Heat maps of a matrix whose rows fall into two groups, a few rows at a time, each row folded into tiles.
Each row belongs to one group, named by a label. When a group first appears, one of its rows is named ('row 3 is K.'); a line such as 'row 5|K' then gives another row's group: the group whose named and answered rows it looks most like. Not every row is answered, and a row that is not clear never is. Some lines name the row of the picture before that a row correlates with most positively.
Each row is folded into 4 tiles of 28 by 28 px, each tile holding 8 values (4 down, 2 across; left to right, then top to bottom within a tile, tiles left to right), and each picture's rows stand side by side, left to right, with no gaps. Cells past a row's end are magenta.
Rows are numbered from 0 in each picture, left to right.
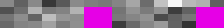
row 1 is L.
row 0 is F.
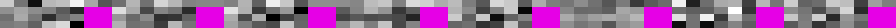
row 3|L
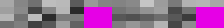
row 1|L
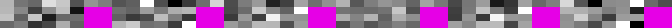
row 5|L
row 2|F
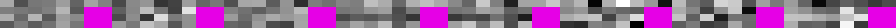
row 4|L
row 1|F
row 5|L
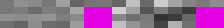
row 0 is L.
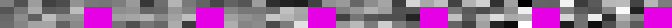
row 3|L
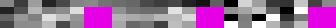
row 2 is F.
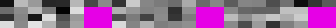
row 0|F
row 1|F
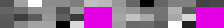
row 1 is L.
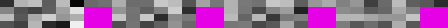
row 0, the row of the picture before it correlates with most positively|0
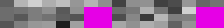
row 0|L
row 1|F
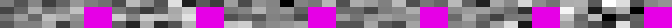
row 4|L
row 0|F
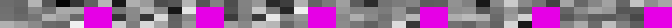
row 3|L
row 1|F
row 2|F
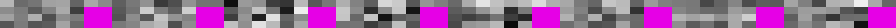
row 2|F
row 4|L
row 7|L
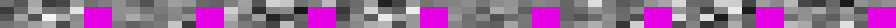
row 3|F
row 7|L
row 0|F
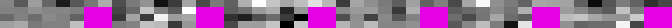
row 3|F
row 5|L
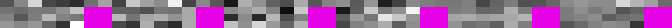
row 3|F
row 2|F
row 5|L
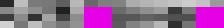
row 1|L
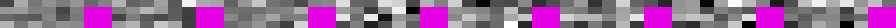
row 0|F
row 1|L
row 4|L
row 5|L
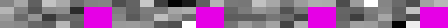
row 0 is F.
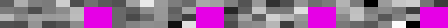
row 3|L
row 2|F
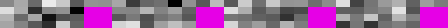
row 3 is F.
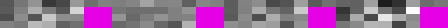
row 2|F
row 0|F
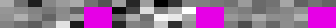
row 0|L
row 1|F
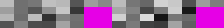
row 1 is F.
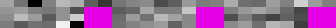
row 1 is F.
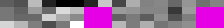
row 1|F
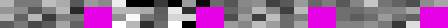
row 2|F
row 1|L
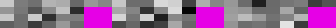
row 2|L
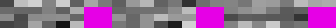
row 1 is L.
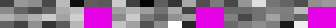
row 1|L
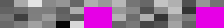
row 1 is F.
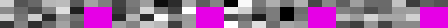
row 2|F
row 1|F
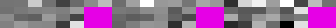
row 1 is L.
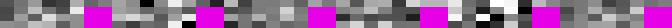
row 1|L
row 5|F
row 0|F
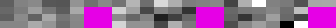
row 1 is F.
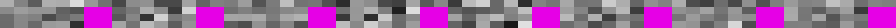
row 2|L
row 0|L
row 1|F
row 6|L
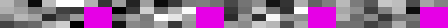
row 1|F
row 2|F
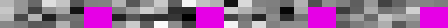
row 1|L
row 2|F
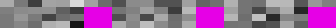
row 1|F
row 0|L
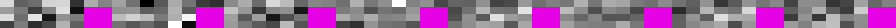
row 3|L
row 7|F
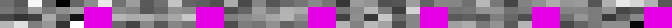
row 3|F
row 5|L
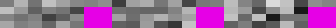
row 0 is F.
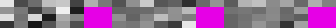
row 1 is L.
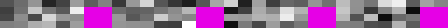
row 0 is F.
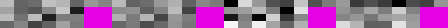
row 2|F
